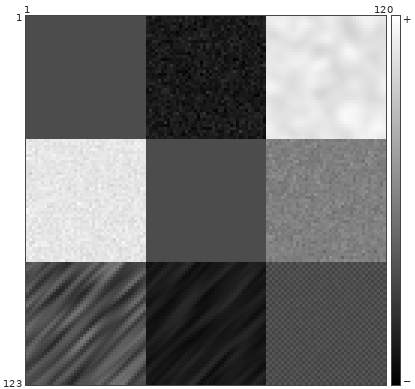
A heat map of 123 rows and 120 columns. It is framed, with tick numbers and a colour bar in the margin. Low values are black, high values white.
The table splits into 3 rows of 3 panels. Panel 1,1: low, flat. Panel 1,2: very low, fine-grained, faint in contrast. Panel 1,3: very high, blotchy, faint in contrast. Panel 2,1: very high, fine-grained, faint in contrast. Panel 2,2: low, flat. Panel 2,3: middling, fine-grained, faint in contrast. Panel 3,1: low, slanting up to the right. Panel 3,2: very low, slanting up to the right, faint in contrast. Panel 3,3: low, checkered, faint in contrast.
